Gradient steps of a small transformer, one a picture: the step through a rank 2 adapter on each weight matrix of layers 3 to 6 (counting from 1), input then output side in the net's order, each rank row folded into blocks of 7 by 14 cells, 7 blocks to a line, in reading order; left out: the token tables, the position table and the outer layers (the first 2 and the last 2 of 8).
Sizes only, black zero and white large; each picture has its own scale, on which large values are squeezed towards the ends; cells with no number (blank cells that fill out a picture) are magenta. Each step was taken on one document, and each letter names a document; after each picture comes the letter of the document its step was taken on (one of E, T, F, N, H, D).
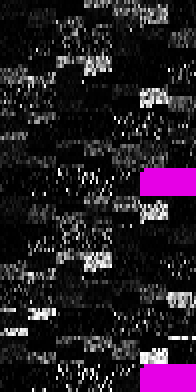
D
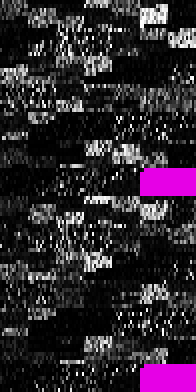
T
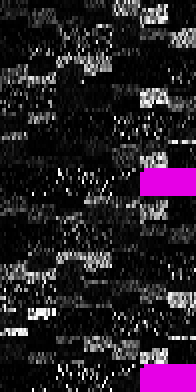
D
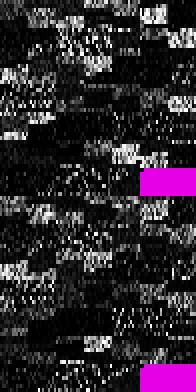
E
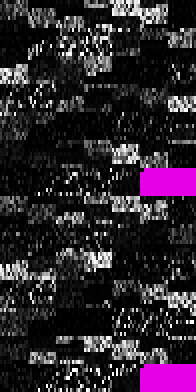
E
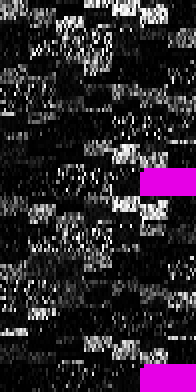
D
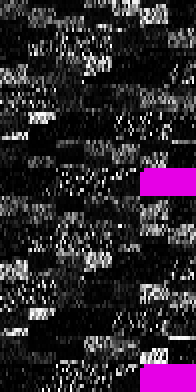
T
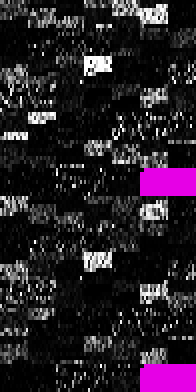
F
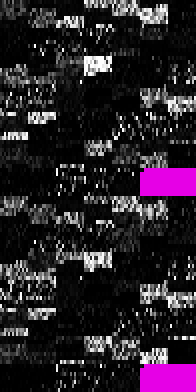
F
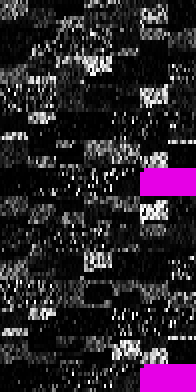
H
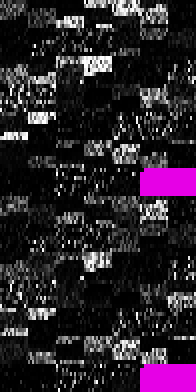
F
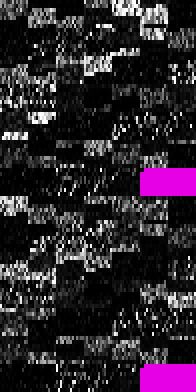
F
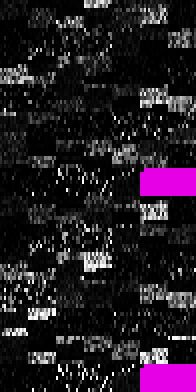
D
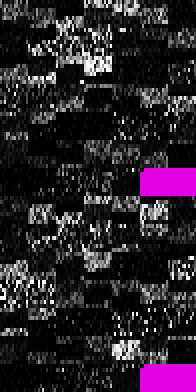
H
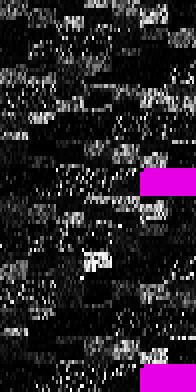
T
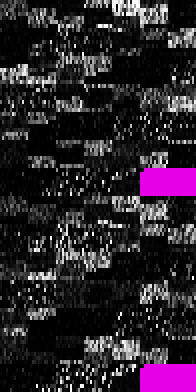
T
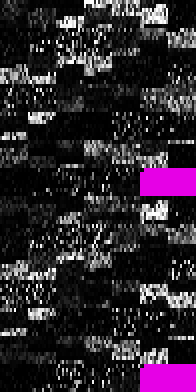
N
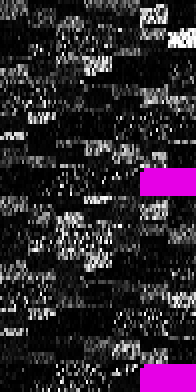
T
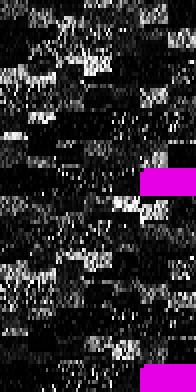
H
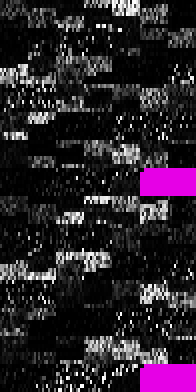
T
